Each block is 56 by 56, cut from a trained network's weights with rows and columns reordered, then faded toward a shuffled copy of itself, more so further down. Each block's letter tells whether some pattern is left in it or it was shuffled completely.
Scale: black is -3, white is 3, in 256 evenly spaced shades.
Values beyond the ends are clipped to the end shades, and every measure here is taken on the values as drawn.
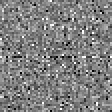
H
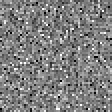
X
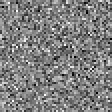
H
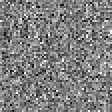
H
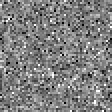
X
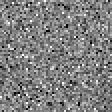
X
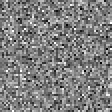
H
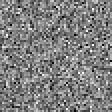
X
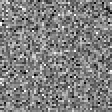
H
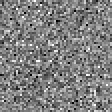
H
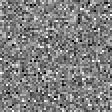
X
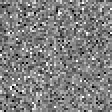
X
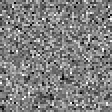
X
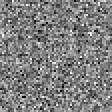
H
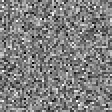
X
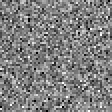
X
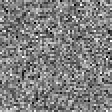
H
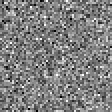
X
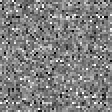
H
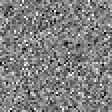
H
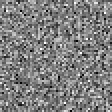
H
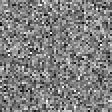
X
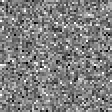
X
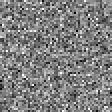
H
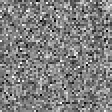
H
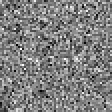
X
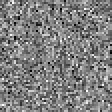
X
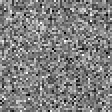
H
